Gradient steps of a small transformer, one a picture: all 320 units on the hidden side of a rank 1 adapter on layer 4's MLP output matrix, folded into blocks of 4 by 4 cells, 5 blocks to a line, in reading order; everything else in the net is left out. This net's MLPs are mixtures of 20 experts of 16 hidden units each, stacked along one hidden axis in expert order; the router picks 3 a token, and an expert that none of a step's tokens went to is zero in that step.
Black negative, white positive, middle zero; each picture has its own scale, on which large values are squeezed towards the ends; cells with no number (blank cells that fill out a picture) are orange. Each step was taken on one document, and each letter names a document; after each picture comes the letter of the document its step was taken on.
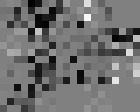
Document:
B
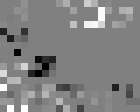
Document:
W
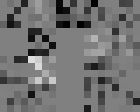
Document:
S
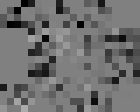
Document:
B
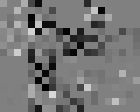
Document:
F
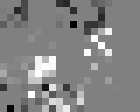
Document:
W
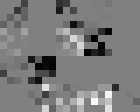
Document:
W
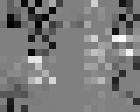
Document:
S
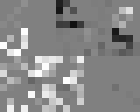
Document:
W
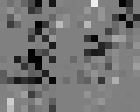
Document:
S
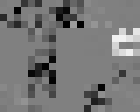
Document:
B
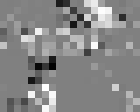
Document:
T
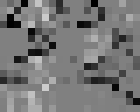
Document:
S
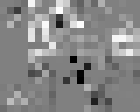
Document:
B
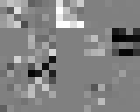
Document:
B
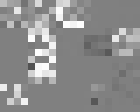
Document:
B
